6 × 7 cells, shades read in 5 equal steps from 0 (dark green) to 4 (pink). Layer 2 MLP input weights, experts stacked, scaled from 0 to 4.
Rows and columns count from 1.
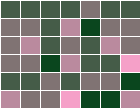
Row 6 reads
3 2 2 4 0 0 3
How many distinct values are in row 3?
3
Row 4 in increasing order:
0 1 1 2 2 3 4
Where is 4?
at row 4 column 7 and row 6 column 4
